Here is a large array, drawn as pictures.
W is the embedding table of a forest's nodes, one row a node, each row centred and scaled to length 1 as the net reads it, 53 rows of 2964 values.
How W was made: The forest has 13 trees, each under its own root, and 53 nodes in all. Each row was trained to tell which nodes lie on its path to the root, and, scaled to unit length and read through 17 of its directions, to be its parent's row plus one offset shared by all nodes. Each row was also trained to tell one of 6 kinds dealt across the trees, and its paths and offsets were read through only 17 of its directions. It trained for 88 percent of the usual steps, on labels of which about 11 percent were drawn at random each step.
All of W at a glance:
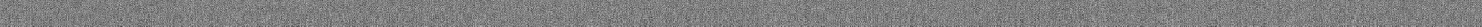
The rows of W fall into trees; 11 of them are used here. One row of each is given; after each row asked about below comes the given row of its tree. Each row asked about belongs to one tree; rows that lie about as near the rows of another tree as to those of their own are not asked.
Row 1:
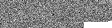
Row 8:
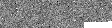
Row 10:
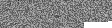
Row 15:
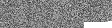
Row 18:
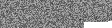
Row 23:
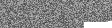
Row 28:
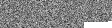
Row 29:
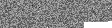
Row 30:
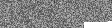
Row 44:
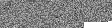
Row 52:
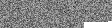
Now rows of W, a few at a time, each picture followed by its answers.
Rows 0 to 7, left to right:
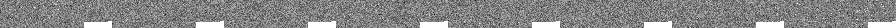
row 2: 18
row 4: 15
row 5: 44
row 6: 18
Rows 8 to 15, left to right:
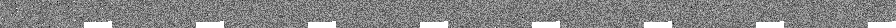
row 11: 23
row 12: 29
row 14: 23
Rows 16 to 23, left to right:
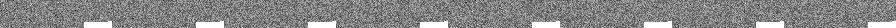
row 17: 18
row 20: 1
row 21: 23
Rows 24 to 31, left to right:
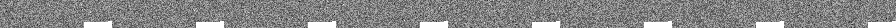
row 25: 8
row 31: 28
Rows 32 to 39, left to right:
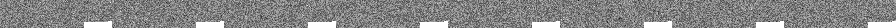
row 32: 29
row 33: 10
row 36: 29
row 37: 15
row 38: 52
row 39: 10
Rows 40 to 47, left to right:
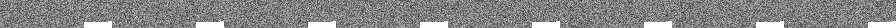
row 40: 52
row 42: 30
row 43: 10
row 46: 52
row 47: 23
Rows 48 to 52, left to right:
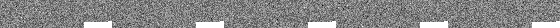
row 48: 18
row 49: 15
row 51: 8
